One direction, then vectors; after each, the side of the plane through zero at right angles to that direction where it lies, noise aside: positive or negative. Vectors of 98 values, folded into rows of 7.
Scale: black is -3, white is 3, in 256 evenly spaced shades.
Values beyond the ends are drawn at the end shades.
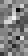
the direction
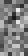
negative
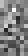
positive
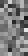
positive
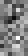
negative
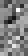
negative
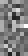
negative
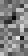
negative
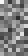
negative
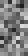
negative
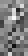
positive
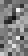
negative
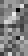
positive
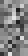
positive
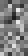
negative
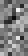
negative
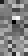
positive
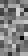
negative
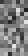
negative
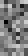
negative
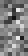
negative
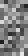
positive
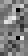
positive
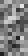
positive
